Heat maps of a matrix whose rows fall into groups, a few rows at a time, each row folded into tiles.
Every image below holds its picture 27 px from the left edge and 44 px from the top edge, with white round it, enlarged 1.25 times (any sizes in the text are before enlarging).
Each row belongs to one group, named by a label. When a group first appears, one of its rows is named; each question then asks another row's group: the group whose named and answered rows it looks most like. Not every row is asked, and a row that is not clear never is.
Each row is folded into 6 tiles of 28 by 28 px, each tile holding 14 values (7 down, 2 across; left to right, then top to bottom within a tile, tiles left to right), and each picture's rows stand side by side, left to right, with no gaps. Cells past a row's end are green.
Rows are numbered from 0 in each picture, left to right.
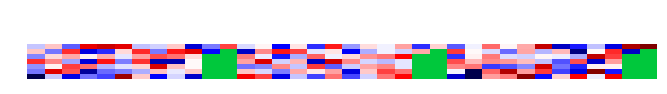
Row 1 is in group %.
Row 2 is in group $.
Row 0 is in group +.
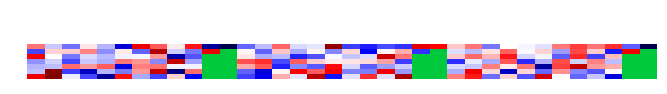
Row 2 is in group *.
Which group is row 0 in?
*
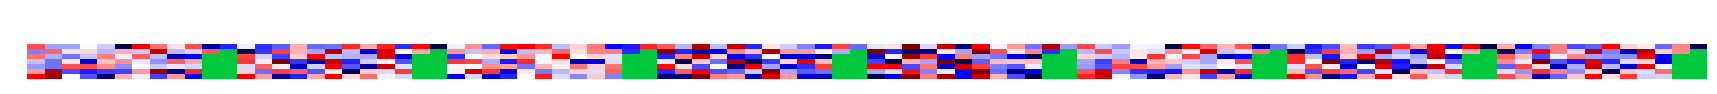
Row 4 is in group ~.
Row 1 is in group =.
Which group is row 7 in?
=
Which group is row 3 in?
~
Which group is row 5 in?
*
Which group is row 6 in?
=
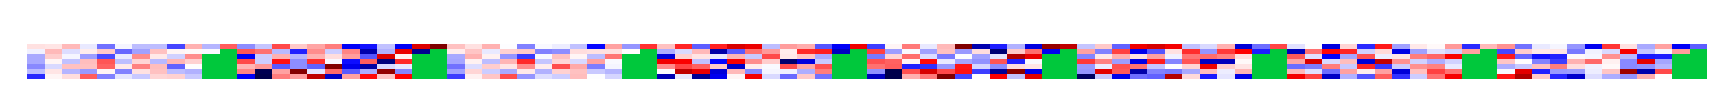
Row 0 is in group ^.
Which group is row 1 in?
$
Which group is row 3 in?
+
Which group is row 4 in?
$
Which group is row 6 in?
%
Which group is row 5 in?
+
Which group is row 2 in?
^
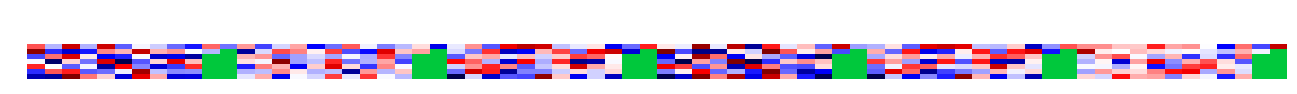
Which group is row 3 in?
~
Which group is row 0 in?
~
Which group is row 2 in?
+
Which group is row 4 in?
+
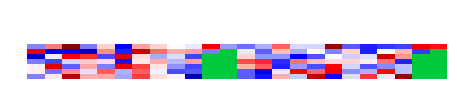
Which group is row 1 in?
$
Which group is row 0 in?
~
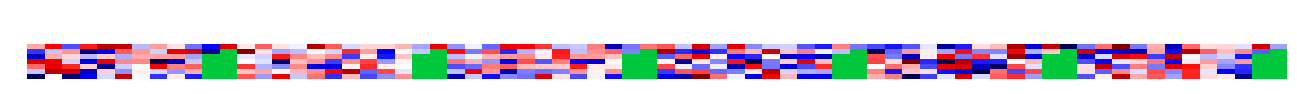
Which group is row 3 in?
~
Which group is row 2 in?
+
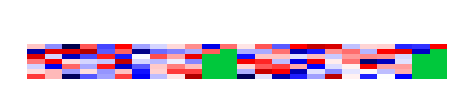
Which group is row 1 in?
+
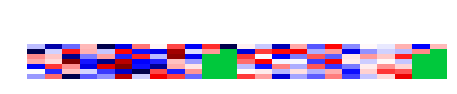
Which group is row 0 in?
=
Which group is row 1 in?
%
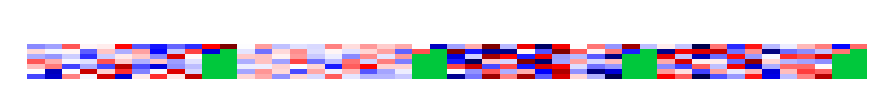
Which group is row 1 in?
*
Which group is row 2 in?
~
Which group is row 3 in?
%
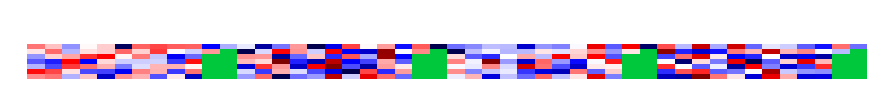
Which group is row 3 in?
~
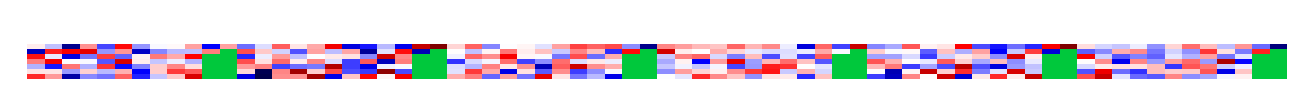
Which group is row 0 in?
%
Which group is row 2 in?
*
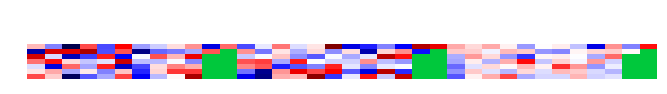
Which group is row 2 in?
^
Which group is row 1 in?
$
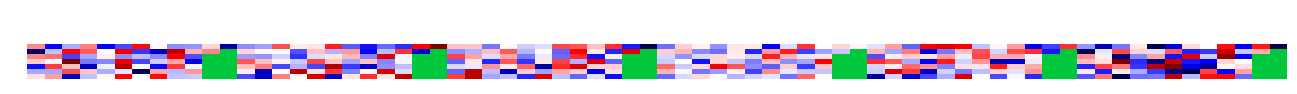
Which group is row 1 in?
$
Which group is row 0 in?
=
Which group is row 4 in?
+
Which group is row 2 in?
*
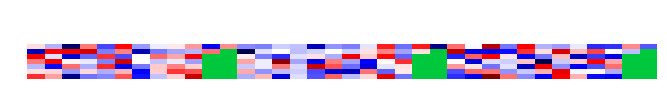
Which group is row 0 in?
%
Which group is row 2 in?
~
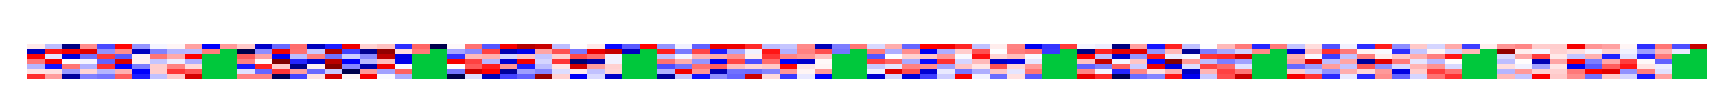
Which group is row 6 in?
%
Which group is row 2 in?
+
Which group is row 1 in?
=
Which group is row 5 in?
%
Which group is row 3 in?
+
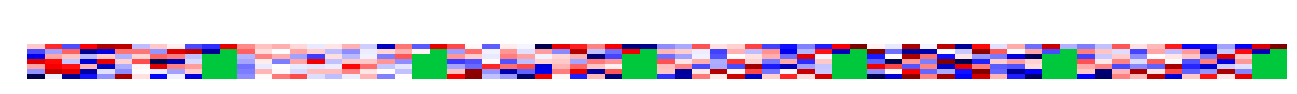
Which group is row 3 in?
$
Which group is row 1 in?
^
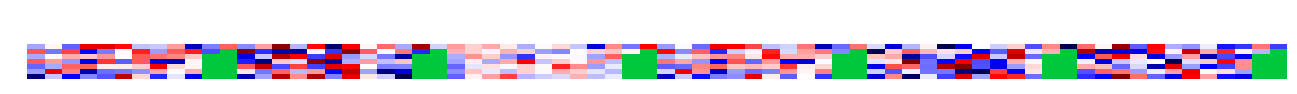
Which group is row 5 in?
~
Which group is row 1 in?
~
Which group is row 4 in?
=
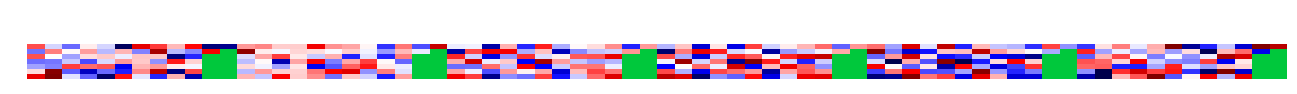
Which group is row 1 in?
^
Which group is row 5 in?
$
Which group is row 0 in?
*
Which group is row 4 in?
~
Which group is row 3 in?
%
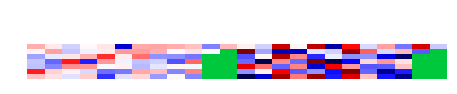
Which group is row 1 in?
~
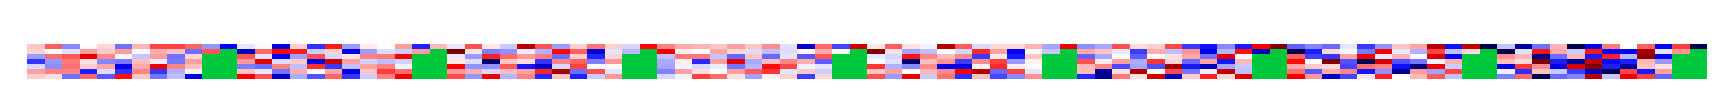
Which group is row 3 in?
^
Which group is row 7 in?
=
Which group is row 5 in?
$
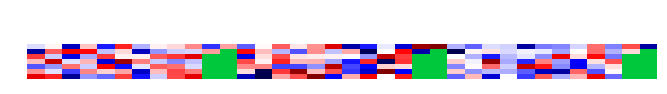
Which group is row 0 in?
%
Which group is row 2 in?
=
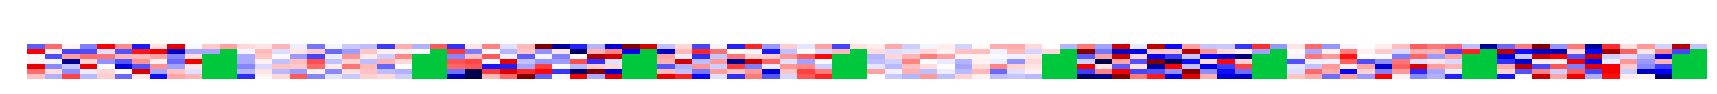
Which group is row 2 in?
$
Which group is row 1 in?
^
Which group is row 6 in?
*
